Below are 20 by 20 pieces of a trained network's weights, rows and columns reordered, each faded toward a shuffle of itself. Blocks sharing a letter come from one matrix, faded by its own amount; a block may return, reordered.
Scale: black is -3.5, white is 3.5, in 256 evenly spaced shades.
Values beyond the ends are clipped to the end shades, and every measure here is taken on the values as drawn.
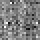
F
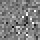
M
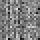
F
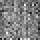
F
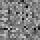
F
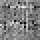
F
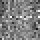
F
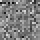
F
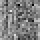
F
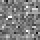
M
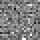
M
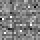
M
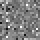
M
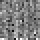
F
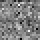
M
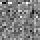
F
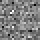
M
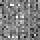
F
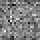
M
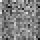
F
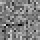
F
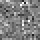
M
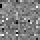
M
